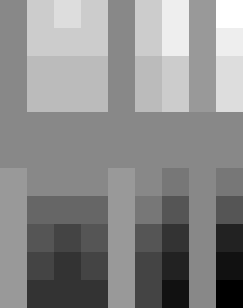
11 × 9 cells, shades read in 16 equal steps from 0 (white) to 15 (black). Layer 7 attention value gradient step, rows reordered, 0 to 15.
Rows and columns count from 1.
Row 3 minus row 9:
1 -6 -7 -6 1 -6 -9 -1 -11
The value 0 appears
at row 1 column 9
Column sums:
72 77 78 77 72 75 79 73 79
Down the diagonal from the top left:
7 3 4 4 7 7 8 7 13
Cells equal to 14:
2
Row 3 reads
7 4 4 4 7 4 3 6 2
